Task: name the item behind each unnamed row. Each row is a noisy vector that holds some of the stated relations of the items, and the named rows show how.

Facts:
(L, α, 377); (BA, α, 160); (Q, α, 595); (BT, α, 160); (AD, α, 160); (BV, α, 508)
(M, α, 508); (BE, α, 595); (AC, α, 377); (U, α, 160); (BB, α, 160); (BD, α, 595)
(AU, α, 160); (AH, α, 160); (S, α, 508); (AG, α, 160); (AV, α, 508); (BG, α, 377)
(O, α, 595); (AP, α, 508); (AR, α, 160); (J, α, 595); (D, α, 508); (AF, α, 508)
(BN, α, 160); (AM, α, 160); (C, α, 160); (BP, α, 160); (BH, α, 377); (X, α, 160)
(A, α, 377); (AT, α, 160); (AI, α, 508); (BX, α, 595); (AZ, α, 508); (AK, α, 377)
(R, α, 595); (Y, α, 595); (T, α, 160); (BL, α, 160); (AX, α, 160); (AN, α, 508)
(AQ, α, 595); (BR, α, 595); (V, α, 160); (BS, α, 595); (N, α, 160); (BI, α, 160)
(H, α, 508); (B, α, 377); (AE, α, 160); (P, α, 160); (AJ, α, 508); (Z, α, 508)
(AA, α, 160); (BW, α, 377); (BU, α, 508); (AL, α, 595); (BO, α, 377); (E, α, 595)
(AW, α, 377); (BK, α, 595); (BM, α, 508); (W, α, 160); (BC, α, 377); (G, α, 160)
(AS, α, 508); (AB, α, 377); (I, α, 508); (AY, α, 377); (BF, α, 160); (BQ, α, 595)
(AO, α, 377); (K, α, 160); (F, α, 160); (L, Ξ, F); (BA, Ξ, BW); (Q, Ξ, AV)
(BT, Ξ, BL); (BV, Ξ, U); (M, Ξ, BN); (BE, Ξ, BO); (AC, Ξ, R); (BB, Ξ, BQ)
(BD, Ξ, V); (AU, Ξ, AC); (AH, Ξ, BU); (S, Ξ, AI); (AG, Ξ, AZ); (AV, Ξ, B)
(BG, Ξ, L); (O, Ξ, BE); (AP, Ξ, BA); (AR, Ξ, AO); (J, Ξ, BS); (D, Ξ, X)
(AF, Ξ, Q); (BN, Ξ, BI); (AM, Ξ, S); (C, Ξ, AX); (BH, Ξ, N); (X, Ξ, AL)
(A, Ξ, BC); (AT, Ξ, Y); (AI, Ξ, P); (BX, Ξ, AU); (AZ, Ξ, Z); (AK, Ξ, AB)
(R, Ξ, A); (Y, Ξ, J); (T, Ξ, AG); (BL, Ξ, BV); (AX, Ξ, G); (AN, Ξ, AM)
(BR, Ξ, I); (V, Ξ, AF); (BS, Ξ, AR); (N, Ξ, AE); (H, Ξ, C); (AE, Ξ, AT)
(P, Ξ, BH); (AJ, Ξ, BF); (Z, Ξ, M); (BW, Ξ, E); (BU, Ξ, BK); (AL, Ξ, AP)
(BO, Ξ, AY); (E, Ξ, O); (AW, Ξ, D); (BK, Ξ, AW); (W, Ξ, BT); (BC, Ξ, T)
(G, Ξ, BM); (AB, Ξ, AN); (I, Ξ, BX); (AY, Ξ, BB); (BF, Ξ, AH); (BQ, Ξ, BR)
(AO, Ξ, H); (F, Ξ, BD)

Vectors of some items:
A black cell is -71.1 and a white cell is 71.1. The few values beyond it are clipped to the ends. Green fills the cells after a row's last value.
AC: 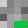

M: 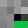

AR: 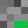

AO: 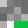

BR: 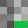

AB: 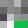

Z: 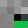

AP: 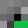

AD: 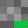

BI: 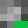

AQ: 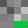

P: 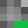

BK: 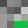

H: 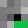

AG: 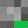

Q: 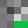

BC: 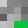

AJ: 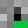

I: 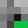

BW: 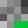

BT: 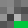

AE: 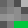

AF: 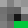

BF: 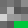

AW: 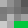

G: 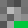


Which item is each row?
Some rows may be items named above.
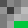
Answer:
Y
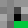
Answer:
BU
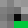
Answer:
AS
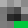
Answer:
BV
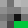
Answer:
I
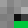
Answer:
AZ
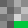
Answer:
BX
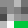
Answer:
AK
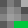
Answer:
P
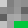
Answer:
AC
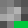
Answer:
BI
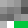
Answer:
BG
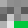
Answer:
BH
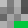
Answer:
AY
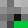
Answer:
I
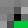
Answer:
D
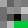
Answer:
BM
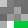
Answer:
AO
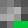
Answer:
BI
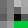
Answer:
AN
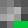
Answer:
BI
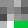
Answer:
AK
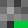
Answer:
X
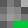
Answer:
P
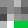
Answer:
AK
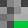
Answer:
O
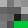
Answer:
AV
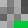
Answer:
BO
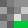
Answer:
R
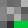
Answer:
AU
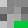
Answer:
A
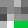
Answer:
AK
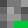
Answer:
AM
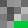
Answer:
BD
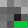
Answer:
AV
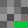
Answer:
F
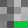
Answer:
BQ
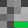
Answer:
E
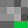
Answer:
AG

